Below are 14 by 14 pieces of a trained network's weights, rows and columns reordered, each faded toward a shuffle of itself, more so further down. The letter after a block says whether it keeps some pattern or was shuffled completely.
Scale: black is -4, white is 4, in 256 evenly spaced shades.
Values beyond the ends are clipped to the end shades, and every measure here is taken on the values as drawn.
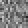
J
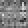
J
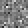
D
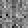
J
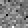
D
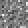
D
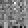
J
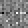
J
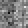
J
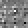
J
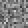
J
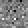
D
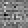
J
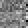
J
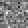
D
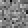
D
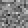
D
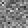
D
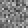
D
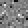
D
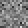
J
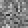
J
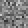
D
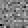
D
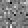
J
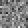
J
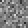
D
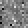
D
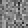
J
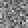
D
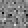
D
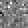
D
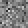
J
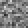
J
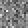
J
